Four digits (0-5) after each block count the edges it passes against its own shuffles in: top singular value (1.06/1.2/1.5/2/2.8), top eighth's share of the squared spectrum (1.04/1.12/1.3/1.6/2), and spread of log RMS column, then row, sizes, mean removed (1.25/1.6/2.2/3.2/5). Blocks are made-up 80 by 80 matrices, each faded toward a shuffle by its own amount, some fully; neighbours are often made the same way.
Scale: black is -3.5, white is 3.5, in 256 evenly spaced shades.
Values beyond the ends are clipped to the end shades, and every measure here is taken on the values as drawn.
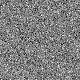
1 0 0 0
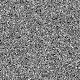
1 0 0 0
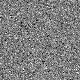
0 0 0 0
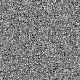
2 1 0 0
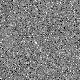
2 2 0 0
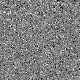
0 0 0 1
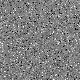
0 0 0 0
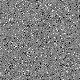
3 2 0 0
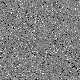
1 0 0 0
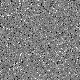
2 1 0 0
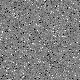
0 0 0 0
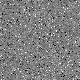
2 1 0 0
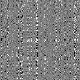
4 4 4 1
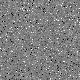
0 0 0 0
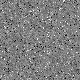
0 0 0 0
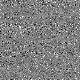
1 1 0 3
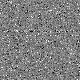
1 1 0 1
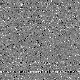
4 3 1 2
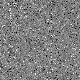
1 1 1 0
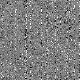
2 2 3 0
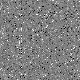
3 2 1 0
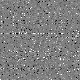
3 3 1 2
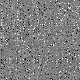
3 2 1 1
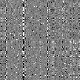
5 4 3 2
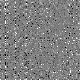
4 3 2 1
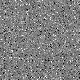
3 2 1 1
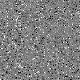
3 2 1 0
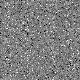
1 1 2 0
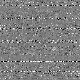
3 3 0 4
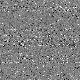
1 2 0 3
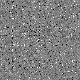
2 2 1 1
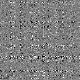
2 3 3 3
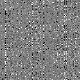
4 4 3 1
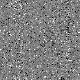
3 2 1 0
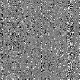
3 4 3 1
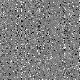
3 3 2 0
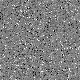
1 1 0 0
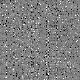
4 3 2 0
